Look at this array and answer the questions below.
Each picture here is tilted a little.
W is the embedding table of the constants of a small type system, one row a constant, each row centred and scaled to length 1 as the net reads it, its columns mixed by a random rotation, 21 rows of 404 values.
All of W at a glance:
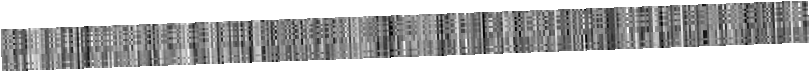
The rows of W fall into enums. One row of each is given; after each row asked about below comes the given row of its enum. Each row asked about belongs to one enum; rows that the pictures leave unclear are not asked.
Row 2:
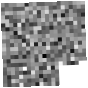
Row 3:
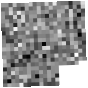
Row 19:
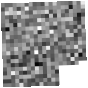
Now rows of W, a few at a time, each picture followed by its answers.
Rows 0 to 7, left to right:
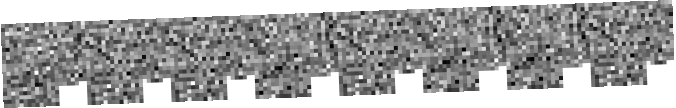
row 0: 19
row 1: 2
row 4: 2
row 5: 3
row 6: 3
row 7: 2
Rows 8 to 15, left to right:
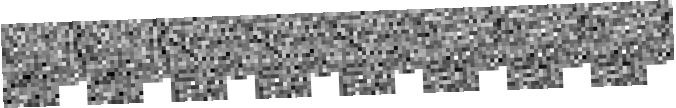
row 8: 3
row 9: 3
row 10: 2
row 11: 2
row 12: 2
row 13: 19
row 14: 19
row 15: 19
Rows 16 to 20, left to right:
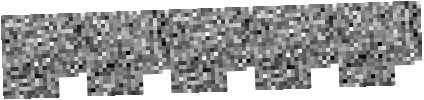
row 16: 19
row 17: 3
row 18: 19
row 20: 3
